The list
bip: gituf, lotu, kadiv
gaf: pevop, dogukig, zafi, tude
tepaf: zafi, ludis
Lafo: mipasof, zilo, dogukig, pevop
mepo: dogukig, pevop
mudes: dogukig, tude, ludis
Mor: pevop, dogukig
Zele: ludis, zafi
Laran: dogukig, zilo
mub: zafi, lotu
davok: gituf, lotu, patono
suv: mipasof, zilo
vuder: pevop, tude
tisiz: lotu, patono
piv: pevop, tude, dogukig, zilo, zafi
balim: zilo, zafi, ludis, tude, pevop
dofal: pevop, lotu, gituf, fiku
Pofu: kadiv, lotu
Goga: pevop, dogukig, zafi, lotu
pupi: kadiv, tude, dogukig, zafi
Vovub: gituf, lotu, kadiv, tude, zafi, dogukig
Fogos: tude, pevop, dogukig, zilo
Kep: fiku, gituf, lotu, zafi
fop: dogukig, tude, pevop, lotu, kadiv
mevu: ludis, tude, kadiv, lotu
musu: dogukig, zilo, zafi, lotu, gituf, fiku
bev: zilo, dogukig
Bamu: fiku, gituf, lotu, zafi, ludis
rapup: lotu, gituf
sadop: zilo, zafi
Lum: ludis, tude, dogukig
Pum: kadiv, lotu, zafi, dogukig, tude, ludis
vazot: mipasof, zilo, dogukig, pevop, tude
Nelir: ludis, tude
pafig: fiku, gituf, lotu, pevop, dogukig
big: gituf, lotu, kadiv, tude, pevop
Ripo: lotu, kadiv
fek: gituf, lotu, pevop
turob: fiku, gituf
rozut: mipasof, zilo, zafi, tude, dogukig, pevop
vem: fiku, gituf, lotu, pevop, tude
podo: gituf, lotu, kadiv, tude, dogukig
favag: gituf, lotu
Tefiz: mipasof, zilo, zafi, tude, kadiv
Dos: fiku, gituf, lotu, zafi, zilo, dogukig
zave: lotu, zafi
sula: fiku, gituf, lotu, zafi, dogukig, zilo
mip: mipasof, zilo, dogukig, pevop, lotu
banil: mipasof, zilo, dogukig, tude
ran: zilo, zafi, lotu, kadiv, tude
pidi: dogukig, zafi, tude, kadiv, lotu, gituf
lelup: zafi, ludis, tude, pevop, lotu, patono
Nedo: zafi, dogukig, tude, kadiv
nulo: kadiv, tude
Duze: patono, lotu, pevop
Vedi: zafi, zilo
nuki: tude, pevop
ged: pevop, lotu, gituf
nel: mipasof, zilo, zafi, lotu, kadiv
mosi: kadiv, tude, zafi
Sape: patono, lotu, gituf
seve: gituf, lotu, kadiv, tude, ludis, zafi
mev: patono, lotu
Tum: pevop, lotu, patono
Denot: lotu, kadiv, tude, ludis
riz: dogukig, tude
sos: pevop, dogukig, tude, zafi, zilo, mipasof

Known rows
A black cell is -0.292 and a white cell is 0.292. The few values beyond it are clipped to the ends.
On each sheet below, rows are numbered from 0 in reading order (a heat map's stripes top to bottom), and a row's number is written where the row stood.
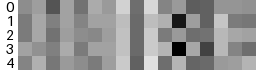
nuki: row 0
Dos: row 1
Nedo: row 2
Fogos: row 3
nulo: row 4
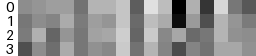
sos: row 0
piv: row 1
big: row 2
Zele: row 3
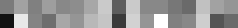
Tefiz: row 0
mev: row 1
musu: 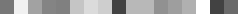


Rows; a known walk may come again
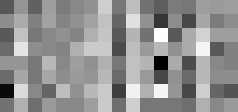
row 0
tepaf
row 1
banil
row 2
Ripo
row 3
pidi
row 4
bev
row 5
Vovub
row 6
tisiz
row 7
Pum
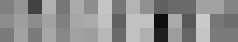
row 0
mepo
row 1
sula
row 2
Dos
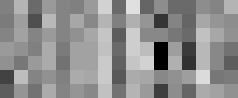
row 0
Nelir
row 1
Mor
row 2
Tefiz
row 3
Fogos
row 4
Vedi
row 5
Kep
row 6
pupi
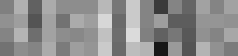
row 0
Lum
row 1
nuki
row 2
riz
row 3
piv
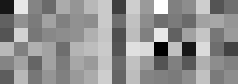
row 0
mev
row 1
mosi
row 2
mevu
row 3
suv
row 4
rozut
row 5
Bamu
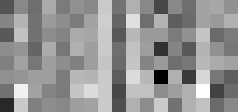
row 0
Zele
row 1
nulo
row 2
mip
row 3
Lafo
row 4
Nedo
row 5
sos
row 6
musu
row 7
mub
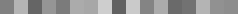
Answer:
big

